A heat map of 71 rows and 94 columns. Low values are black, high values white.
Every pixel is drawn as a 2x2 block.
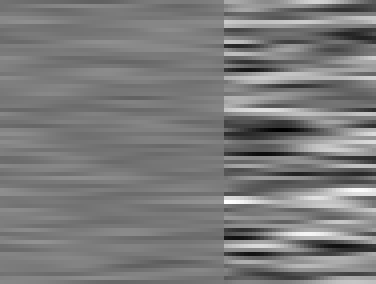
Mirror symmetry: none. Histogram: heavy tails on both sides. Ninth with the highest average: bottom right. Grain: streaks across. Seam: vertical, 60% of the way across, the left part calmer.
